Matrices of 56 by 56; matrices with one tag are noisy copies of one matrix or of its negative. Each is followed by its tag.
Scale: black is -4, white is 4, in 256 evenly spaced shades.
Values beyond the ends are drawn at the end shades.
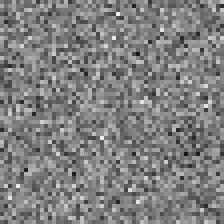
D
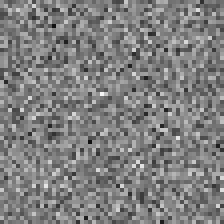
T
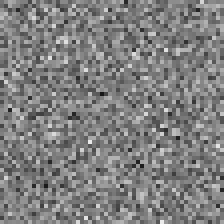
T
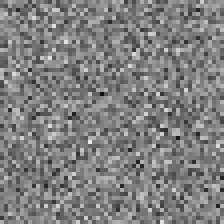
T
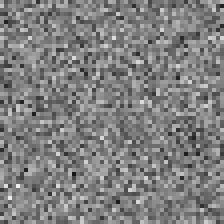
D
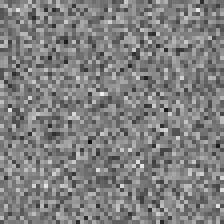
T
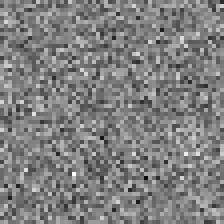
D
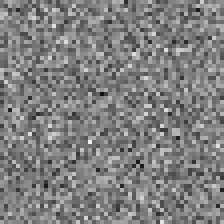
T
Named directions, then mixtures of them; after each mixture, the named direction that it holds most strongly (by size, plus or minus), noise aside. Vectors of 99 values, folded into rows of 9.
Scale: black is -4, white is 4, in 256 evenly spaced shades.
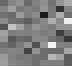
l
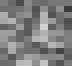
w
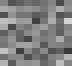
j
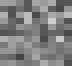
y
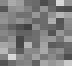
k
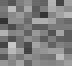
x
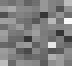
l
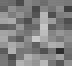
w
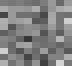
j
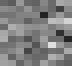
l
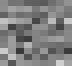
j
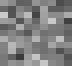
y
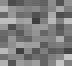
j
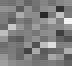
l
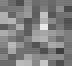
w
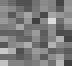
y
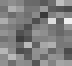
k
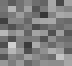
x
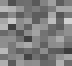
j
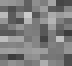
y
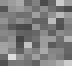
k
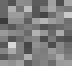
x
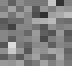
x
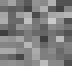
y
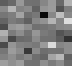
l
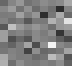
l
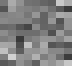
k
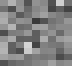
x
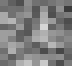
w
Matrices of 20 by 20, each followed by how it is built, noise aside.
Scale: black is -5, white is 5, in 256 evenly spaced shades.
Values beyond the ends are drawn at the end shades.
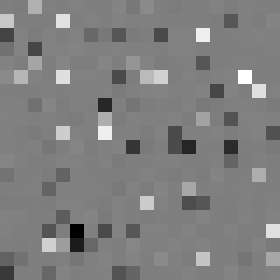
sparse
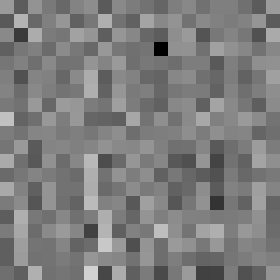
low rank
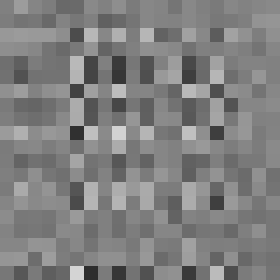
low rank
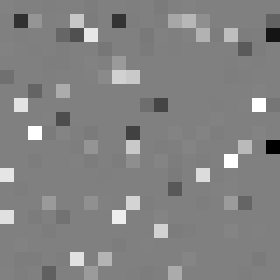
sparse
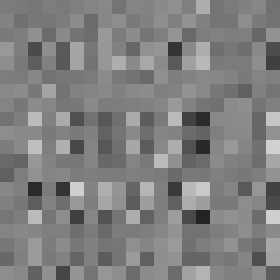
low rank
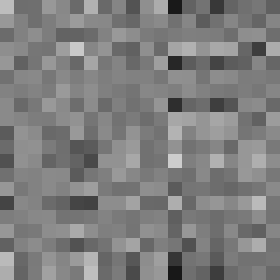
low rank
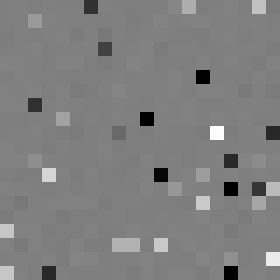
sparse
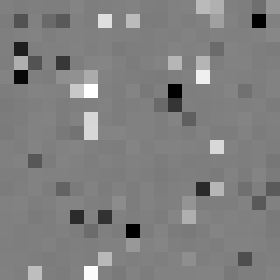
sparse
